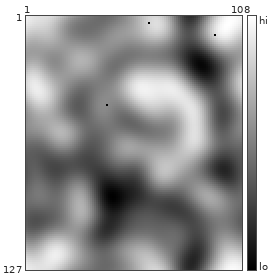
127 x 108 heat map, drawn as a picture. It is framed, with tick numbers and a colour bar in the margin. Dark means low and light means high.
Roughest part: top right. Ninth with the lowest average: bottom middle. Lone odd cells: 3, each lower than its neighbours. Histogram: bell-shaped. Odd rows or columns: none.
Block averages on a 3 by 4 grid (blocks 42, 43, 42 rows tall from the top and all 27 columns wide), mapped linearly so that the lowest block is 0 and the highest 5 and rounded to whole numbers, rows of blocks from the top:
5352 | 2142 | 4012
